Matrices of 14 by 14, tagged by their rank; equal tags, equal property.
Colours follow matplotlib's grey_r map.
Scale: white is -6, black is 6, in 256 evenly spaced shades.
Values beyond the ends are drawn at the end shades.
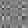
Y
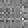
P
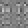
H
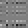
Y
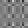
Y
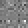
P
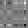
Y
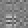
H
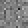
P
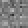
P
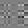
Y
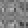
H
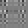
Y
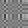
Y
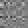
P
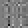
H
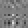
H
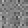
P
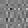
H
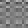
Y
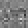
P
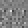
P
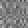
P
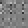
H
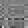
H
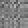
H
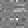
P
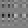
Y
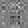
H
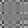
Y
